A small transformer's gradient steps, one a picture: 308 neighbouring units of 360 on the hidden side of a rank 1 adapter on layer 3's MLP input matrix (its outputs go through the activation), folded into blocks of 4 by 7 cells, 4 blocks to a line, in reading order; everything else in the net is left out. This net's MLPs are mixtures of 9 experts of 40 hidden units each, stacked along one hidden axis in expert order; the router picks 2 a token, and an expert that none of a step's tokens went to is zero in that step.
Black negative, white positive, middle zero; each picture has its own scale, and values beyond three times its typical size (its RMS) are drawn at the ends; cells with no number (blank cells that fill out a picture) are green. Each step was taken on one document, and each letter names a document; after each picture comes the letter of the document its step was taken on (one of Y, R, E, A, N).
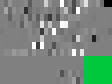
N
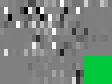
N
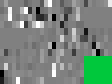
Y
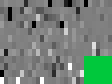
Y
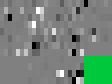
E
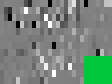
Y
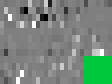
Y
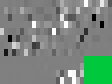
E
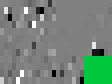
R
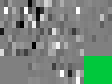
N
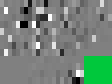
N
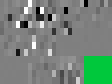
N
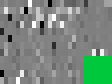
Y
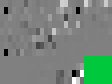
E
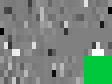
R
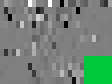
N
